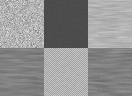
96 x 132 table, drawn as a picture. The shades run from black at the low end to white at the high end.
It is made of 2 by 3 panels. Panel 1,1: high, fine-grained. Panel 1,2: low, flat. Panel 1,3: high, streaked across, faint in contrast. Panel 2,1: middling, streaked across, faint in contrast. Panel 2,2: high, checkered. Panel 2,3: middling, streaked across, faint in contrast.
